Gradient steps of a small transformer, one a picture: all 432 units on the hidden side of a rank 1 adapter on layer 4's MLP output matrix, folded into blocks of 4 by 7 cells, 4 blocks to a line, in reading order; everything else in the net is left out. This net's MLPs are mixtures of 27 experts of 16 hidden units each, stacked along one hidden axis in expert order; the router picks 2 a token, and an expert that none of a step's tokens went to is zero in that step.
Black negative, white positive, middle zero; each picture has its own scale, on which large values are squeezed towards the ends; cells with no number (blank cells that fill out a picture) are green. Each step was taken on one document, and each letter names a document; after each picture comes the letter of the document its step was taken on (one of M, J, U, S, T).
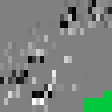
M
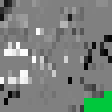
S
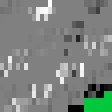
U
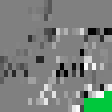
U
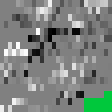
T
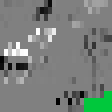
T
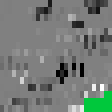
U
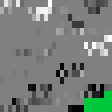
U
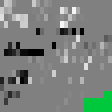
S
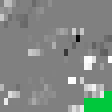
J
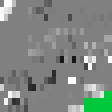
J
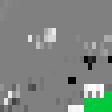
J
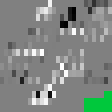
M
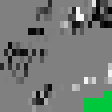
M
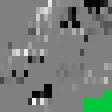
M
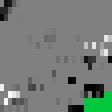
J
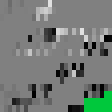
U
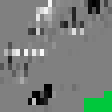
M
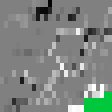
U
